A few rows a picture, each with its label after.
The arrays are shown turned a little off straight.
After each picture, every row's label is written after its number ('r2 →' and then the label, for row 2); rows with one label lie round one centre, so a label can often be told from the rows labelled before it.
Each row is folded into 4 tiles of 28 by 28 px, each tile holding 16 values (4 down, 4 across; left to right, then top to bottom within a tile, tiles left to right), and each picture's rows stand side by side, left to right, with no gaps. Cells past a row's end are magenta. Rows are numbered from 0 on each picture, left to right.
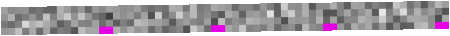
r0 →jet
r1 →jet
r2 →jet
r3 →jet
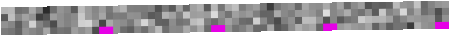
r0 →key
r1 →key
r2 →key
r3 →jet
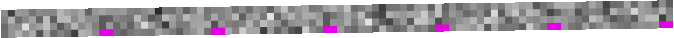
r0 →jet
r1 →key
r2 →jet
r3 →key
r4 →jet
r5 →key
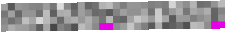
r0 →jet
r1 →jet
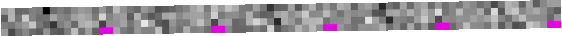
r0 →key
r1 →key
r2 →key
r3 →key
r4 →jet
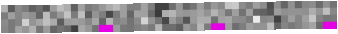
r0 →jet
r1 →key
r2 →key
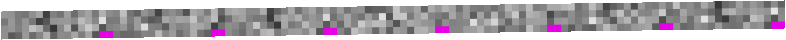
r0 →key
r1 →key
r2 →key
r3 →jet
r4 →jet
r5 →key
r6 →key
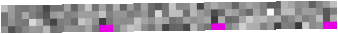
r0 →key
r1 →jet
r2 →jet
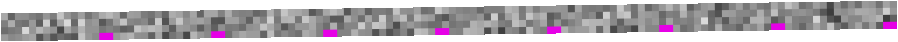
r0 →jet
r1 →jet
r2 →jet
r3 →jet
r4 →jet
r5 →jet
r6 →key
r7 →key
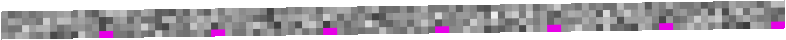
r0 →jet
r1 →key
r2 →key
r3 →key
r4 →jet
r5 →jet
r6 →jet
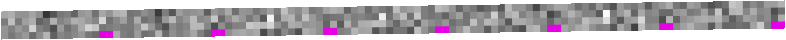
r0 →key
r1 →key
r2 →jet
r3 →jet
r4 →jet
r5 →jet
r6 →jet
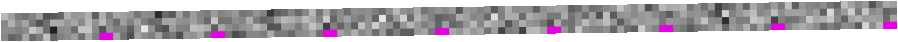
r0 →key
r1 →key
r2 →key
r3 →jet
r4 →jet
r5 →jet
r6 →key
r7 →jet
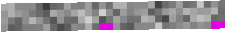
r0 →key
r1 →key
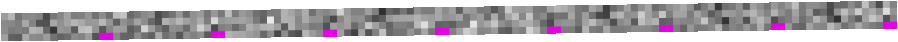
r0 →key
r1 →key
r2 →jet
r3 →key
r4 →jet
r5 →key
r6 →key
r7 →key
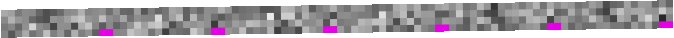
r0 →key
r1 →jet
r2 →jet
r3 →jet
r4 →key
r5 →key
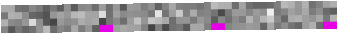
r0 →key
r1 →jet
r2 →jet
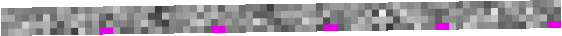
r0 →jet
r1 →key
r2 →key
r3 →jet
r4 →jet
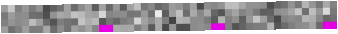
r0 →key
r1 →jet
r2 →key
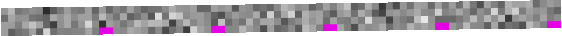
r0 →key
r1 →jet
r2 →jet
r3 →key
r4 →jet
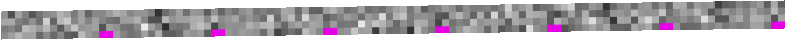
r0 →jet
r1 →key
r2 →jet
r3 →jet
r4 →jet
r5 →key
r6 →key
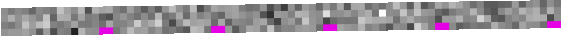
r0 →jet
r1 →jet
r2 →key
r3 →jet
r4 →key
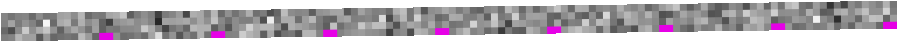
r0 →jet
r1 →key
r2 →jet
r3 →jet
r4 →jet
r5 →jet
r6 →key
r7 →key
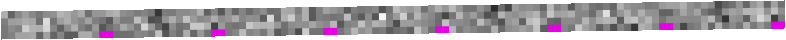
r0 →jet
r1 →key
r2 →jet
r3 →jet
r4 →key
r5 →jet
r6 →key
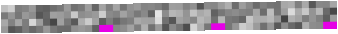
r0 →key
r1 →jet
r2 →jet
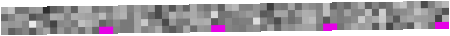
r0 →key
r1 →key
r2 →key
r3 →jet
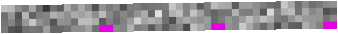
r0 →key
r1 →jet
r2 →jet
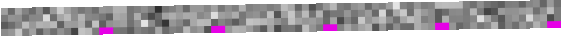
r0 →jet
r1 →key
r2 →jet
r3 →jet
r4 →key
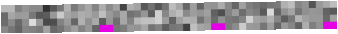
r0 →key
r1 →jet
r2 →jet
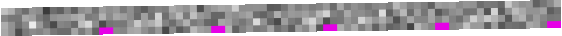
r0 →key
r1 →jet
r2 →key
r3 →jet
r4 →jet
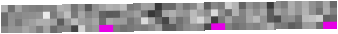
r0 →jet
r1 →key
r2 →key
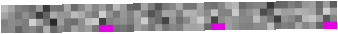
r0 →key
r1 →key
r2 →key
